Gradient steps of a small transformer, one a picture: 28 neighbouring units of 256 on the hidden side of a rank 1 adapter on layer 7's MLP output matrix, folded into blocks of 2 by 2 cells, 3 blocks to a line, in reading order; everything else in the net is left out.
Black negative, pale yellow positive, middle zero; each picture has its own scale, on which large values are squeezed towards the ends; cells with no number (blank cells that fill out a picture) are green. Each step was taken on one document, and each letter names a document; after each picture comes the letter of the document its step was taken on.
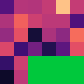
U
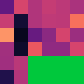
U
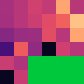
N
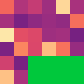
U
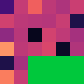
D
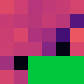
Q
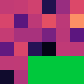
N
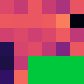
N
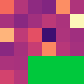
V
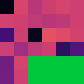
D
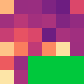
U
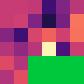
N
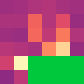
Q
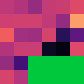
Q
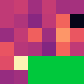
Q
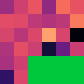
N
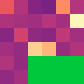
V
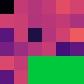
D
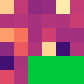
U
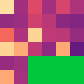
D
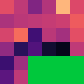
U
